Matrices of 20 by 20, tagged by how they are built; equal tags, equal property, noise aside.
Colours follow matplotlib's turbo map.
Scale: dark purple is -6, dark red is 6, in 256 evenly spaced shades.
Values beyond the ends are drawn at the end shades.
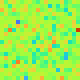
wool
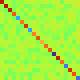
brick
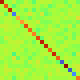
brick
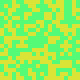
wool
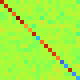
brick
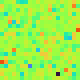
wool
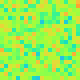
wool
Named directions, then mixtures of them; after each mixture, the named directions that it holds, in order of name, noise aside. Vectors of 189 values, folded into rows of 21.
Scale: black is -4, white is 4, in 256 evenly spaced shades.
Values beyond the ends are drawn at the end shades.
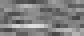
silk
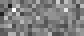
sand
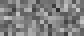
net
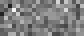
sand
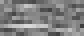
silk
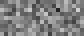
net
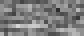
net, silk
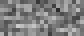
net, silk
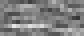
silk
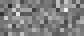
net, sand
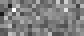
sand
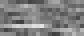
silk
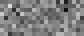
net, sand
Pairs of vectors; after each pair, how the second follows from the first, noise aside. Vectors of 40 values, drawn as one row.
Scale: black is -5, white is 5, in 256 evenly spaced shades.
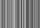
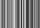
scaled up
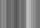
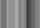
negated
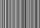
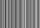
negated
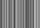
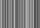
negated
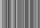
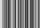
scaled up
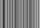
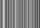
negated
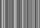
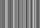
wrapped around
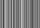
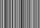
negated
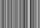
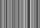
negated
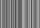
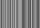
negated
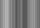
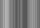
copied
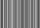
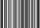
scaled up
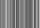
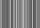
wrapped around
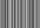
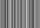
copied
